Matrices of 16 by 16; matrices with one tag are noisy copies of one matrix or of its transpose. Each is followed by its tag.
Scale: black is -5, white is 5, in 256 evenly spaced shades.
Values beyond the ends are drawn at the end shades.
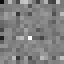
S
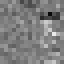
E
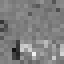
E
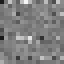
S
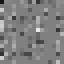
S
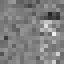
E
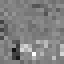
E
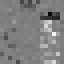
E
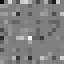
S
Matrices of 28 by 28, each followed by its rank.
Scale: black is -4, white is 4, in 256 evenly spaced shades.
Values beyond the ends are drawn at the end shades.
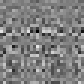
three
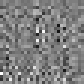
five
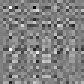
three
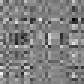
three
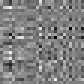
three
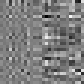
three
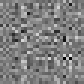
five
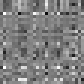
three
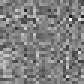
five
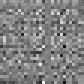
five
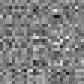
five
